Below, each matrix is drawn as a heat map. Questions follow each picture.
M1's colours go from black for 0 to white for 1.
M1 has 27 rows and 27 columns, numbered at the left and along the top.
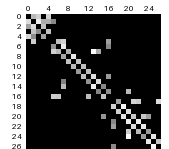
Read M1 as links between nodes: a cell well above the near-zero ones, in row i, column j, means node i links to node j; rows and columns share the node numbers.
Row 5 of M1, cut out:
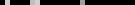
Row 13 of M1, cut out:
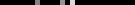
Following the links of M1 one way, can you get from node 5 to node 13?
yes
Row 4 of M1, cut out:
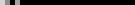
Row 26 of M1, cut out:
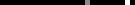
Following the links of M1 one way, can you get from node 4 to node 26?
yes
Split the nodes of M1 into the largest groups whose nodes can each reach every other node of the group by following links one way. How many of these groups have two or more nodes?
1
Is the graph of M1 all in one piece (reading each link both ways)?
yes
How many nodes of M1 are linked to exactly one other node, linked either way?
0
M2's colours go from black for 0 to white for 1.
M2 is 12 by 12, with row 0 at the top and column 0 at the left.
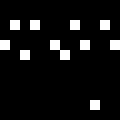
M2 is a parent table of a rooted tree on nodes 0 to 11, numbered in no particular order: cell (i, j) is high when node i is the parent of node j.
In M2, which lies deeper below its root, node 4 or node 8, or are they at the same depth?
node 8
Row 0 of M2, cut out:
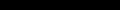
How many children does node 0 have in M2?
0
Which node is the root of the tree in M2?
4
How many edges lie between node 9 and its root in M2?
4
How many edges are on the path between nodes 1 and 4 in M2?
3
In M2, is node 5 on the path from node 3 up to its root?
yes
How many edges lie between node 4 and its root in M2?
0
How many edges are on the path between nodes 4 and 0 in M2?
1
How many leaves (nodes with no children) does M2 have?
8
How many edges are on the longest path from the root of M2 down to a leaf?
4
